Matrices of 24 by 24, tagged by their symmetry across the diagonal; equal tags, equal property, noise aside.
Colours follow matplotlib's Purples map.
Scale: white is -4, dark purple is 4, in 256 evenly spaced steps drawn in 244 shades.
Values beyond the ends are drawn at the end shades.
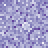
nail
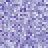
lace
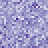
lace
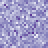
nail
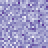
lace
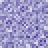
nail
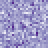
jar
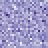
jar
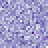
nail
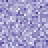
lace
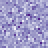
jar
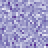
jar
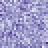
jar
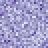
nail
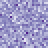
lace
